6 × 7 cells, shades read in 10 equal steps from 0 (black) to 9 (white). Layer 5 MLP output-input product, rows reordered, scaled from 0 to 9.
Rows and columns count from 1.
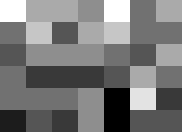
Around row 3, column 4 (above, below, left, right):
6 2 5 4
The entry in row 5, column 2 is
4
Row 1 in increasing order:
4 5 6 6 6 9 9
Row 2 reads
4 7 3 6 7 4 4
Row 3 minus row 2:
-1 -2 2 -1 -3 -1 2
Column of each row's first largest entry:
1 2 7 6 6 4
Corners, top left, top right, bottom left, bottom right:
9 6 1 3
